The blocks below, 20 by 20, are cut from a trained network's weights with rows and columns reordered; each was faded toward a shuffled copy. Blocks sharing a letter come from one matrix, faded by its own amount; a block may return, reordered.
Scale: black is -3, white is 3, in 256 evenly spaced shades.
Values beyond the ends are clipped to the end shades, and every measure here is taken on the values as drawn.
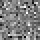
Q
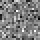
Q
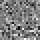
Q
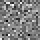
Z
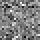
Q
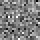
Q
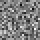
Z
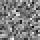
Z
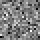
Q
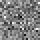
Z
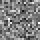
Z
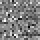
Q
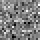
Q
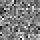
Q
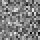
Z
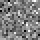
Z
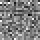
Z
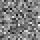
Z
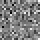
Z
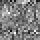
Z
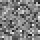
Z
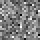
Q
